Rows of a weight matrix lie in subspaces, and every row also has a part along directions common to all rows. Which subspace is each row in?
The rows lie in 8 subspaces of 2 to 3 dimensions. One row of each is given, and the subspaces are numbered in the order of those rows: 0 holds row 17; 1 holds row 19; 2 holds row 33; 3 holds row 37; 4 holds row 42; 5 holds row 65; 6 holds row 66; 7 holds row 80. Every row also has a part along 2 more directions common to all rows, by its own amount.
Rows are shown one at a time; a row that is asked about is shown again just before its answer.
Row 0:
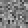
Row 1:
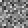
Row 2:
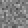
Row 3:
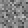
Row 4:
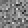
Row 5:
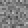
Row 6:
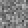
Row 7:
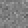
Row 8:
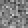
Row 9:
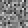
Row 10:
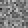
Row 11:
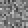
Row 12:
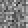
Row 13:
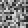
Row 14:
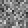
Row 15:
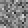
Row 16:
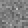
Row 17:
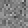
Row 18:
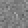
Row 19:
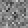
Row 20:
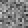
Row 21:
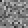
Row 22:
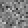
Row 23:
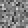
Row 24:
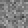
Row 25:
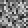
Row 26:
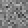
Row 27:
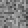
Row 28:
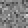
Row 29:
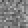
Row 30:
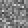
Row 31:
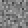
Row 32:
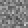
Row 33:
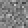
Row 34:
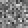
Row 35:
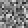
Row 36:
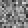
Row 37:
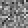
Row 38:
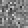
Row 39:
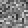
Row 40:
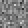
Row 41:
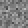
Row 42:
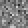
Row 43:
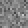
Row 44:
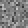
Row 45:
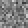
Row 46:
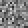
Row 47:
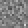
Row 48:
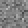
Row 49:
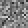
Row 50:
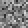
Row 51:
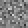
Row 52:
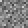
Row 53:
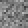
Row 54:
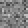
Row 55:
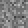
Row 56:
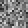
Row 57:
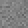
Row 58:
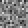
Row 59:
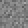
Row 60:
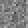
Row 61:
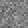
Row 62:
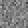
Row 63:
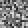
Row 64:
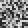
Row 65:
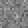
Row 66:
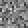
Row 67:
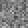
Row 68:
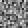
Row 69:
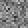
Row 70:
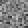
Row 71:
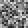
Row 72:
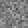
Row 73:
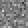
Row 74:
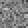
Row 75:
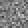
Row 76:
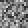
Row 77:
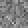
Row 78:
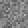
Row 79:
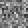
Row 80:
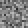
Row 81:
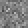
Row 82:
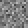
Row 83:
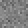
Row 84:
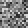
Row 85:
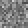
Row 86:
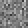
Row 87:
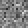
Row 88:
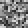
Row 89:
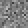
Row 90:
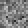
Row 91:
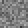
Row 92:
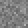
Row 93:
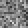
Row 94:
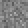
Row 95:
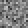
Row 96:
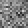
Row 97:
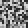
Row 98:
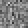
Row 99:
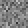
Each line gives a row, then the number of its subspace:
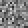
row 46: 6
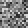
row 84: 3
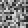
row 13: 1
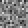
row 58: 0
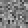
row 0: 6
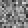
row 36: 2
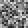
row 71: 4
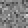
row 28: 3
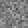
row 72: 7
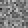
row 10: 7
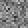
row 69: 0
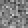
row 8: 4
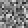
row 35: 2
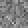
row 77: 1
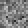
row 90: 4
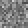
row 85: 2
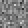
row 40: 0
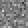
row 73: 0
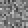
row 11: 7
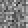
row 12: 1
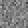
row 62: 1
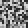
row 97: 6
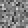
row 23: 1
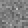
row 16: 7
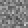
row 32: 6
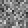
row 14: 7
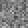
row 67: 7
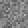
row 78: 3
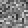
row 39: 5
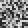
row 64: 7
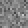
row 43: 5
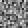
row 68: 0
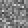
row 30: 0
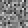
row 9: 0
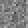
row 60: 1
